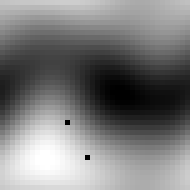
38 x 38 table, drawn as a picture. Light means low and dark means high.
On average the colour sits 50% of the way up the scale. There are two isolated cells, each far higher than the cells round it. The bottom left is the ninth with the lowest average.
